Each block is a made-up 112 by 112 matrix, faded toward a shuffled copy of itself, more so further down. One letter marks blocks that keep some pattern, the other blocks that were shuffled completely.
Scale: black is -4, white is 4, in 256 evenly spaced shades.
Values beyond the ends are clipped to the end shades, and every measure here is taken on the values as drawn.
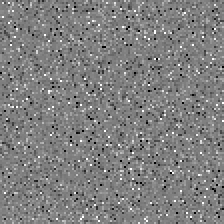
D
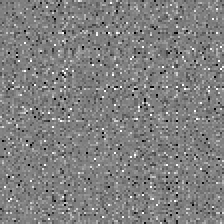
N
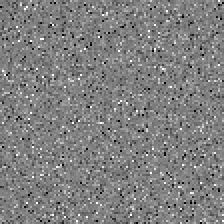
D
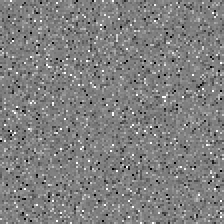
D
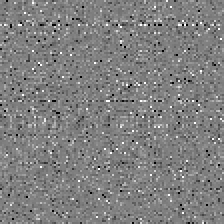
N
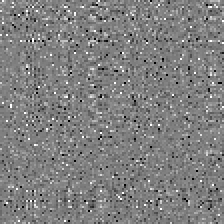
N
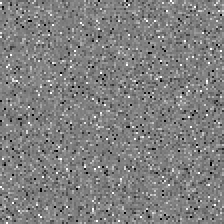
D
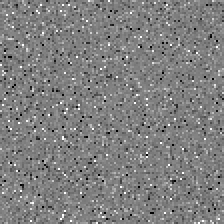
D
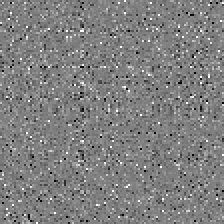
N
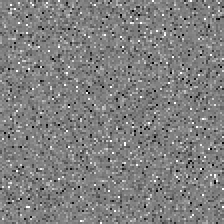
D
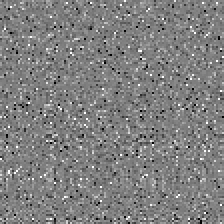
N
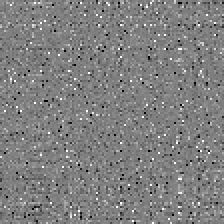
N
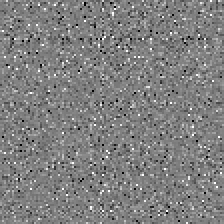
N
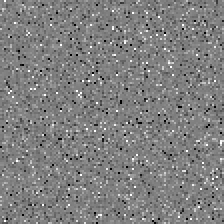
D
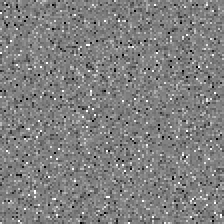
D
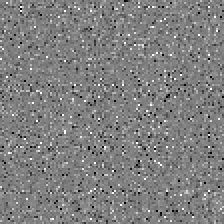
N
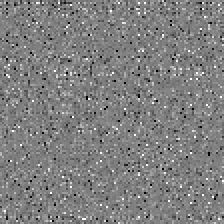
N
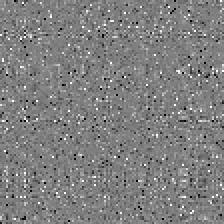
N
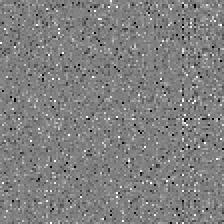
N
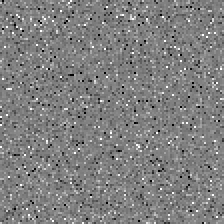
D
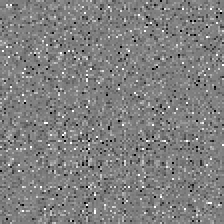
N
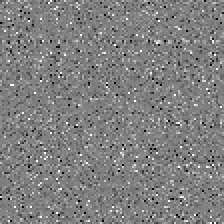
N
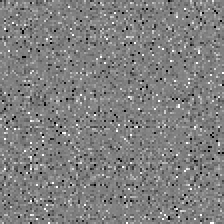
N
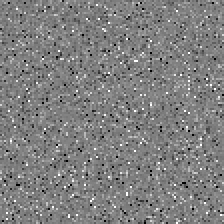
D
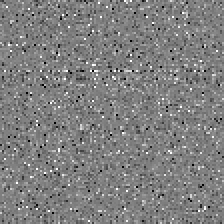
N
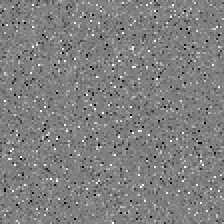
D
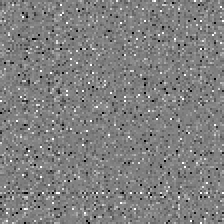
N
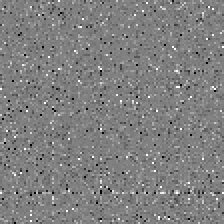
N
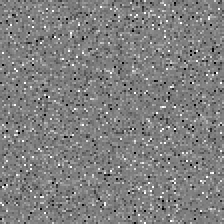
D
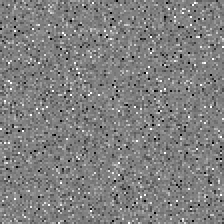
D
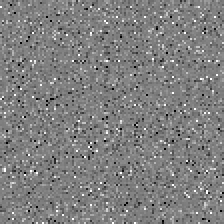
N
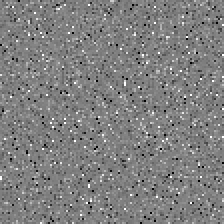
D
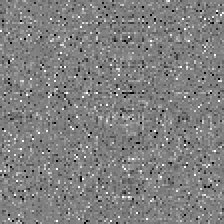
N
